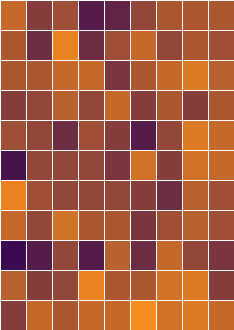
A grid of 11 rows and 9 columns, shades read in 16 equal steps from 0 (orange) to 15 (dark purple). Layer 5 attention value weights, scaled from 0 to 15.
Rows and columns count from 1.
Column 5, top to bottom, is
12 7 10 4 9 10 8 6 5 6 4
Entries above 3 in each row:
9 8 8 9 8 7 8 8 9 6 6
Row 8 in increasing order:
3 4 5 6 6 7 7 8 10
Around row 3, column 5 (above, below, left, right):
7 4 4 6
